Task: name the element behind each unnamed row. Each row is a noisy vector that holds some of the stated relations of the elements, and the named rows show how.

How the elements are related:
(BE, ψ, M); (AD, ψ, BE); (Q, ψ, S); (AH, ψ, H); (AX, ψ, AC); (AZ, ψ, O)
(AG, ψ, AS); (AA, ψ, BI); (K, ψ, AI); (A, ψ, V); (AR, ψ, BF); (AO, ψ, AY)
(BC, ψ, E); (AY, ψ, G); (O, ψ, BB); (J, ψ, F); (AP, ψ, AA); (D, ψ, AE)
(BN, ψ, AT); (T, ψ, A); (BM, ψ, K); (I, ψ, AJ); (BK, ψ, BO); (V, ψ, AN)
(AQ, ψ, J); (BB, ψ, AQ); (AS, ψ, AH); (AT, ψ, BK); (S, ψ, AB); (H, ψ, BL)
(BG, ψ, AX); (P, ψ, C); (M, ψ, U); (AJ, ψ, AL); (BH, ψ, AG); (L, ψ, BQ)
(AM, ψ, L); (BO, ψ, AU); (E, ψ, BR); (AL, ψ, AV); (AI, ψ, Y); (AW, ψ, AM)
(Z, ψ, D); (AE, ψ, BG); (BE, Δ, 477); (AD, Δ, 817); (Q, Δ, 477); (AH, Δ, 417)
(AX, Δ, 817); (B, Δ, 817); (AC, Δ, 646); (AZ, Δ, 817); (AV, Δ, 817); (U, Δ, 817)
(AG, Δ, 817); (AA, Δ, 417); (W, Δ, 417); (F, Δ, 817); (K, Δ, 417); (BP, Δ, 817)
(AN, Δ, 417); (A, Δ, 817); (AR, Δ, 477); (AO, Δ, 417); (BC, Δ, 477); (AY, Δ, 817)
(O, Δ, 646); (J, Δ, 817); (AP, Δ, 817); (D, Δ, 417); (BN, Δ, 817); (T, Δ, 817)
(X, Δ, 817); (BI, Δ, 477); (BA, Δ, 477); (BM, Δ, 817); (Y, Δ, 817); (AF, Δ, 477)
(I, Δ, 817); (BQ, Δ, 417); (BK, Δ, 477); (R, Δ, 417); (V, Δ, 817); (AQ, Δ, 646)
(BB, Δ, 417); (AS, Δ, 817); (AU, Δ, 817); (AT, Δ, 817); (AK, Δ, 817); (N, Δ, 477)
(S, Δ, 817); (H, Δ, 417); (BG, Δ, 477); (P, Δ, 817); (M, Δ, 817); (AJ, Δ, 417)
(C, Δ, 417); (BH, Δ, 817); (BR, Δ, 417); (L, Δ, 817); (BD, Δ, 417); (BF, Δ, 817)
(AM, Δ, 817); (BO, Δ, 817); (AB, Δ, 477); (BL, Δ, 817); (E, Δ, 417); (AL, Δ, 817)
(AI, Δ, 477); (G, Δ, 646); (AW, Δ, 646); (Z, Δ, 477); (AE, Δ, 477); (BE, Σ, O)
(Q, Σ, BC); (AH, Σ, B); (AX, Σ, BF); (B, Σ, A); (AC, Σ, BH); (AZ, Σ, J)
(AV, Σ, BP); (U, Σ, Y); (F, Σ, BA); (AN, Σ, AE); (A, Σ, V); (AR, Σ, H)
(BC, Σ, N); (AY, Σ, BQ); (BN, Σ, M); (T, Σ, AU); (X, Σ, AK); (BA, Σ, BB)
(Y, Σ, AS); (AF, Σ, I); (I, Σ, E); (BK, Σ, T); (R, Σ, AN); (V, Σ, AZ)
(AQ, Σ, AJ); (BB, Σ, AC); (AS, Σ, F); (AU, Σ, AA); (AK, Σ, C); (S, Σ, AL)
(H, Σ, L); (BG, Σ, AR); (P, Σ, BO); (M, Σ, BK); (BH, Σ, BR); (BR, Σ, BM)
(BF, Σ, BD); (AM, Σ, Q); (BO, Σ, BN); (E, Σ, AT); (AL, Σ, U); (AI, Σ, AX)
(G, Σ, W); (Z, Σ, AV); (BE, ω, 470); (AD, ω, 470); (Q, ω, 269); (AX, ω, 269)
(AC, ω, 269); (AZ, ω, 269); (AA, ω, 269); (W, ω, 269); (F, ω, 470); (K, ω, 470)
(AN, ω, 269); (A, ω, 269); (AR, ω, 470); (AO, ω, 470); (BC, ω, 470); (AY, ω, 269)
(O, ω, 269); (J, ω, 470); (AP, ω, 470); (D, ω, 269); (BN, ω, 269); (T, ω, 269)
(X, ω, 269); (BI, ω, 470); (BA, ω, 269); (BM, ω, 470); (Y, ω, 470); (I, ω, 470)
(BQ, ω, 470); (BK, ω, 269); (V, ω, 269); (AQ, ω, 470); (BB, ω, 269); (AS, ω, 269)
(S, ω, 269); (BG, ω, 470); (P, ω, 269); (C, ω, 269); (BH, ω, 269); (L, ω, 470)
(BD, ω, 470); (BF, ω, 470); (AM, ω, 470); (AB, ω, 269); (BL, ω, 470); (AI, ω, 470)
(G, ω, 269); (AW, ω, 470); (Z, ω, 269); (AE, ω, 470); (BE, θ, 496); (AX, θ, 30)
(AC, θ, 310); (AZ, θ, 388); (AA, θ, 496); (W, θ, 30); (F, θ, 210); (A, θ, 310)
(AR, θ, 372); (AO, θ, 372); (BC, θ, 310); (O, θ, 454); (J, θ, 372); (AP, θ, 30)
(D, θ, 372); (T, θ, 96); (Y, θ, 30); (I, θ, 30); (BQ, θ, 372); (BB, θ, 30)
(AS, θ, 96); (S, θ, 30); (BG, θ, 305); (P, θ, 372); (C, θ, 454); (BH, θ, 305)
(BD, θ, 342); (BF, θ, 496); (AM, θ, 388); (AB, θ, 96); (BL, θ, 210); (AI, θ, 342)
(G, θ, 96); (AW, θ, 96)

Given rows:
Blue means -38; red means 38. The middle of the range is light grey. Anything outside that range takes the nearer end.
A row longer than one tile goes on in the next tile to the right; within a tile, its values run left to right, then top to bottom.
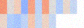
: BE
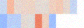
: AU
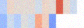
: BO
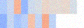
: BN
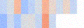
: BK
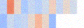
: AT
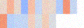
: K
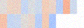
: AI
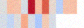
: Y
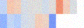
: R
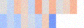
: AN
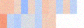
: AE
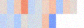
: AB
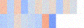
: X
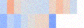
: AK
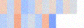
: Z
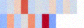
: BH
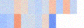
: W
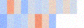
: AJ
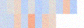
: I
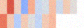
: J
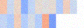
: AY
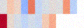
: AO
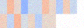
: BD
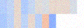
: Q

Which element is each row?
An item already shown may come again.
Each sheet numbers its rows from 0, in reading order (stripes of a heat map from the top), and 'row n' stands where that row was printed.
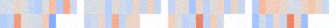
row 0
W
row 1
I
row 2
BC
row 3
AU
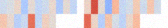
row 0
BC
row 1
J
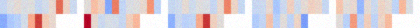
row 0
M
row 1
AO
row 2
M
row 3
Q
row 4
AP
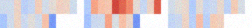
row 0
Q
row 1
U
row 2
I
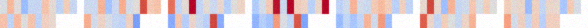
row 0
BD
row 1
P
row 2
AC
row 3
AS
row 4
T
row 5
J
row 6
AD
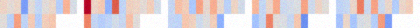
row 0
AP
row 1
AM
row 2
AL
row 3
AX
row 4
G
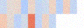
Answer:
BC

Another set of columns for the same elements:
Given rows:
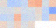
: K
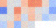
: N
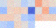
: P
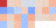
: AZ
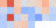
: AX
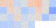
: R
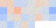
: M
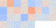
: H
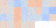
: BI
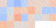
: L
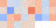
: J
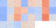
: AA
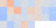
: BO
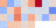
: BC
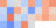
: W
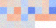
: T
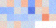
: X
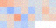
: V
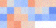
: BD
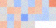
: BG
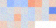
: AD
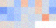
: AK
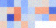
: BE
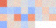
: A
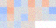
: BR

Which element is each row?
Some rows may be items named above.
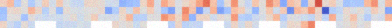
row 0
H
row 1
AG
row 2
AR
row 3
Q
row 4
BB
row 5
BQ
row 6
AO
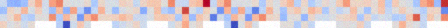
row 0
AR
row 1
G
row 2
D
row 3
AM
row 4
G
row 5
H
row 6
AN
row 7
I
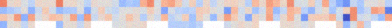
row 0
A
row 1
A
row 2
AO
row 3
AH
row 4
BH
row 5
AS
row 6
BE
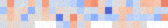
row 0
BA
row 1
BF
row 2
Y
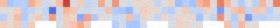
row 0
AW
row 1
AC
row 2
B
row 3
AP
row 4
BG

